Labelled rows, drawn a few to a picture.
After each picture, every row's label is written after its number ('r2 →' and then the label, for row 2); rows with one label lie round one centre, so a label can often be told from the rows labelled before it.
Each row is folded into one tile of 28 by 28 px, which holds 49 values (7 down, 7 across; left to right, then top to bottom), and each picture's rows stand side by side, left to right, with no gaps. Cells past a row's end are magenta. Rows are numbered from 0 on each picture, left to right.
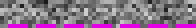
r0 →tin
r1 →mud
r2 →tin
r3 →tin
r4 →tin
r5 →mud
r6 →tin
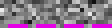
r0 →tin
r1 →mud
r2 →tin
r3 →mud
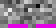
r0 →mud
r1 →tin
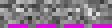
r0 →tin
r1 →tin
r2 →tin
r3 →mud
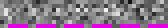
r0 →mud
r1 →mud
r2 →tin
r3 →tin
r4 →mud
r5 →tin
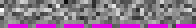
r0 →tin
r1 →tin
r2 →mud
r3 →tin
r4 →mud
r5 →tin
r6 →tin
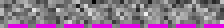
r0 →tin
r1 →mud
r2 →tin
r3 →mud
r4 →mud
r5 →mud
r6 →mud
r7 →mud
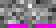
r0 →tin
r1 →mud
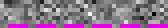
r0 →mud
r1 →tin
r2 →tin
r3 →mud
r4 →mud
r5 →tin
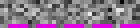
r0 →tin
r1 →mud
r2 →tin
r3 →mud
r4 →mud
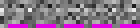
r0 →tin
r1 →tin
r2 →tin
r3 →tin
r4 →tin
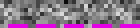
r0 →mud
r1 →tin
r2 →mud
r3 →mud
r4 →mud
